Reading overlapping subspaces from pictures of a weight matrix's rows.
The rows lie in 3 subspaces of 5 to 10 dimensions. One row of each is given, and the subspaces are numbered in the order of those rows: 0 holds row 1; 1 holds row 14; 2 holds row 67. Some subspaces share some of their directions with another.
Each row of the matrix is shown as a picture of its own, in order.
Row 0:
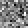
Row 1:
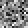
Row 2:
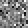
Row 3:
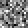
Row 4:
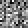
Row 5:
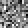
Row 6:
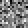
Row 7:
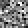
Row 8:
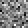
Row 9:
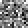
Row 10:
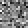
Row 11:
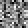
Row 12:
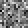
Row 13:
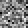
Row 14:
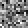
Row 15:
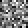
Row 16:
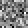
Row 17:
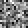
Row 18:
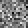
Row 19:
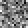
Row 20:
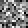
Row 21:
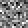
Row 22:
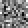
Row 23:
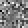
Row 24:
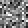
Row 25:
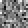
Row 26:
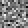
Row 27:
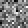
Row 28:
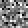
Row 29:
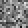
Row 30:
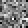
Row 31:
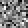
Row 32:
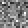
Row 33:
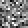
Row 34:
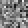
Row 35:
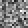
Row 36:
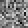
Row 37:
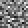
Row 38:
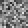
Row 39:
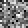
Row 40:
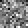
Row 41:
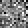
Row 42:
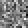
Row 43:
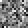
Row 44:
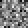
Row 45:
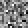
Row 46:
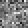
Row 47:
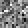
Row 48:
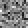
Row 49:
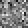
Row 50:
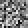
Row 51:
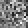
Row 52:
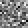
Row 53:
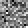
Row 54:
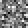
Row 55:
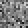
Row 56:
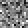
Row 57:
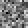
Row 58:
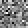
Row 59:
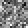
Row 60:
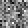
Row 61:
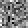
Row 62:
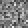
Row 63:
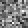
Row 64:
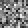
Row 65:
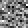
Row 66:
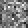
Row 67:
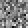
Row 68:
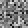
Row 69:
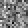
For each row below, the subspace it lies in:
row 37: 1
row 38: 1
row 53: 1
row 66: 1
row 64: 0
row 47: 1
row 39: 0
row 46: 1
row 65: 1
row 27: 1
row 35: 0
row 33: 1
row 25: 0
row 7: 1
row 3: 1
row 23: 1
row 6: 1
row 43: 0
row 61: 1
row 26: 0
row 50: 0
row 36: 1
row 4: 0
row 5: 1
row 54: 1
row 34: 0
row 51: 1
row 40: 0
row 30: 1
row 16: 1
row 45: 1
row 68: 0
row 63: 1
